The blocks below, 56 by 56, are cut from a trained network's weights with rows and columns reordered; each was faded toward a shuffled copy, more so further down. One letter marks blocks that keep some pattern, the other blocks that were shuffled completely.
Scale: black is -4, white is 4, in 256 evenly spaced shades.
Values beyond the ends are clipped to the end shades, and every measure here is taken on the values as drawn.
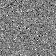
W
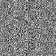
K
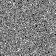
W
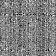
K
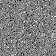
W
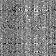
K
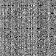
K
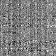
K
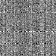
K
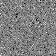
W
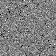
W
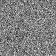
W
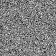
W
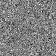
W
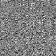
K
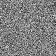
W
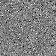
W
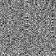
K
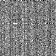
K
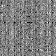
K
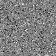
W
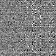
K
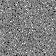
W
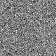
W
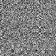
K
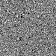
W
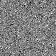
W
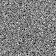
W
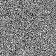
W
